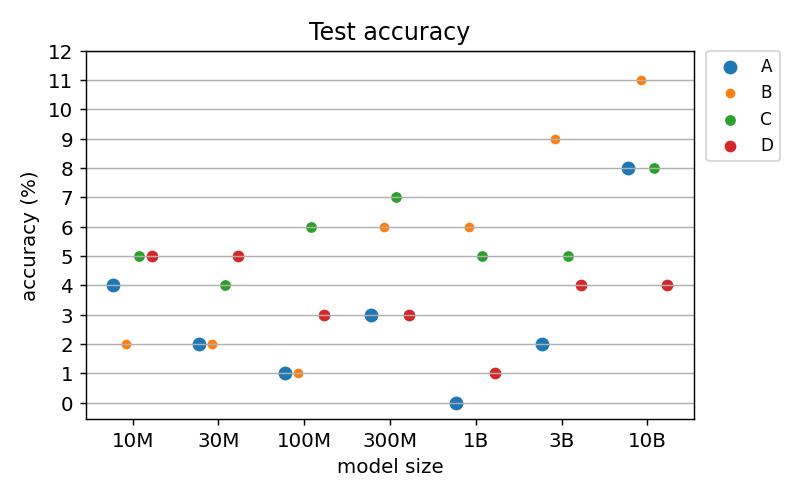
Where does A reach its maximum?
10B
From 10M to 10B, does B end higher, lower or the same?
higher
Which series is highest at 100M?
C
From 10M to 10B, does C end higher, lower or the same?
higher
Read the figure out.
Title: Test accuracy
x-axis: model size, ticks 10M 30M 100M 300M 1B 3B 10B
y-axis: accuracy (%), ticks 0 1 2 3 4 5 6 7 8 9 10 11 12
Legend: A, B, C, D
Values:
A: 4 2 1 3 0 2 8
B: 2 2 1 6 6 9 11
C: 5 4 6 7 5 5 8
D: 5 5 3 3 1 4 4
